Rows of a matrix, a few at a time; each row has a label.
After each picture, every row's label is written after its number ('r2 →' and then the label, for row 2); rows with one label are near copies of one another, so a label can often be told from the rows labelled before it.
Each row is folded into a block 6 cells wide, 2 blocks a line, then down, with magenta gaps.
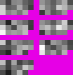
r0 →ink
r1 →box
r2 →ink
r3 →box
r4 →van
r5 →ink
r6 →van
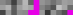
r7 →box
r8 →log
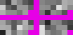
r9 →ink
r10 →log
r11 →box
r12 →ink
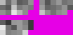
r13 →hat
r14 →ink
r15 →ink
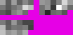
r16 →van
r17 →log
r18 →ink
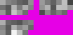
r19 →hat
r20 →box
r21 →hat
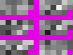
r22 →box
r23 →log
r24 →van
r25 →log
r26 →log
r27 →ink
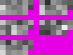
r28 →ink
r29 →ink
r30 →hat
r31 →van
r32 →ink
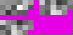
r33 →log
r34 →hat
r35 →hat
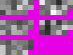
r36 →box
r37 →hat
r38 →hat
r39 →van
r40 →ink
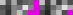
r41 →van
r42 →van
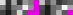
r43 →van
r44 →van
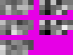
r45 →box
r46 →van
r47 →hat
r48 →van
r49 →ink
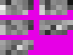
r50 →ink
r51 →ink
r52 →ink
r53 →log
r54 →log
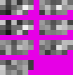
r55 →van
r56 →box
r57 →van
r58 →box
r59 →box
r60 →log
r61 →ink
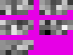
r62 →box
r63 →box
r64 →hat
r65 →van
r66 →log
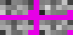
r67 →ink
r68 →box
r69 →box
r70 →box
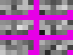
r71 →box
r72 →box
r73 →log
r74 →box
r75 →ink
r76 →log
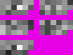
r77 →log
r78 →box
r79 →ink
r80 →van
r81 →log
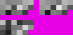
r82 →log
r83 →log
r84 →van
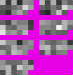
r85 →van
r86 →van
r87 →ink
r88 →log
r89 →hat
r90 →box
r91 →box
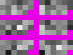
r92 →hat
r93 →ink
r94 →log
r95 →ink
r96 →log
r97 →box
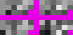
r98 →log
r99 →log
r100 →box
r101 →van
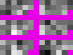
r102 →van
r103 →ink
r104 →hat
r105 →ink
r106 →hat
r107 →van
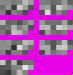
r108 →log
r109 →box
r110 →hat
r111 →box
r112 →log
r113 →box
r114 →van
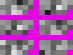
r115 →hat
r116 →log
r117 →log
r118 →hat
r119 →hat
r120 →box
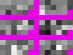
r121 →log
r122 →ink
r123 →box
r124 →van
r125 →hat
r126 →log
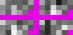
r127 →hat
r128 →hat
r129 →hat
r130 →van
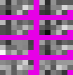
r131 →van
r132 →van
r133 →van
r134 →van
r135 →ink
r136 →van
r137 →box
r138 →log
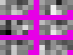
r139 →hat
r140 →hat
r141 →van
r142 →hat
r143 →hat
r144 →ink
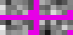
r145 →ink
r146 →hat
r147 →ink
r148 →van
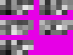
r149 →van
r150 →van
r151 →hat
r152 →log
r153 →van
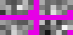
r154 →box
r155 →hat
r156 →hat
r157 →van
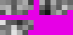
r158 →box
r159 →van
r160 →hat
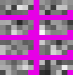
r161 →log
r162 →log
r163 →hat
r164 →ink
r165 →ink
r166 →hat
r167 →box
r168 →van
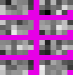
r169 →ink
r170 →van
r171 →hat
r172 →box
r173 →box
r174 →van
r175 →ink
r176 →ink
